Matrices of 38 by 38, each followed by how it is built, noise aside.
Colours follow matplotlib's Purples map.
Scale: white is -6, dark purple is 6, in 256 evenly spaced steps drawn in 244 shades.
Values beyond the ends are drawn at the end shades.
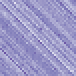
Toeplitz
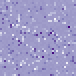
sparse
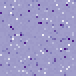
sparse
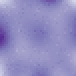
smooth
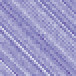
Toeplitz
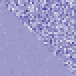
upper triangular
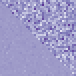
upper triangular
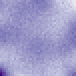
smooth
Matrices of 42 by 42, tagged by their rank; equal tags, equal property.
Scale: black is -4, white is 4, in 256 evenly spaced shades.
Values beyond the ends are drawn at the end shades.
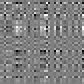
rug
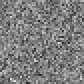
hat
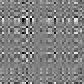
rug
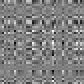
rug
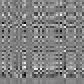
rug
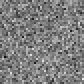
hat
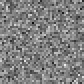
hat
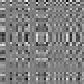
rug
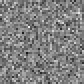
hat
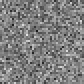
hat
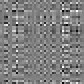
rug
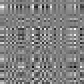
rug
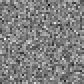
hat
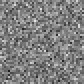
hat
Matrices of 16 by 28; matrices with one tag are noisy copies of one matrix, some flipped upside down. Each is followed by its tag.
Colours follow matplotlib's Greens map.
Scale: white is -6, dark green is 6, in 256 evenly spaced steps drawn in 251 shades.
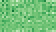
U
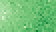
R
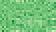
U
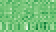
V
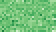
U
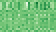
V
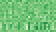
V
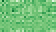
U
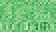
V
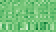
V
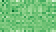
U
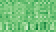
V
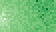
R
